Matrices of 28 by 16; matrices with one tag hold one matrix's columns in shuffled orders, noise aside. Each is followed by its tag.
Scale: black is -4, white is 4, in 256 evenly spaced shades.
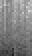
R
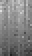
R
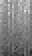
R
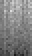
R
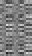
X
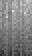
R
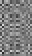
X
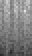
R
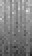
R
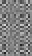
X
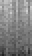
R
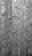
R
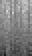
R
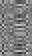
X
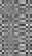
X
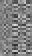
X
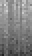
R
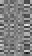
X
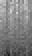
R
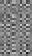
X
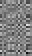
X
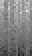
R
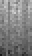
R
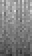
R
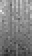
R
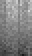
R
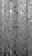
R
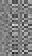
X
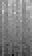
R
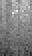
R
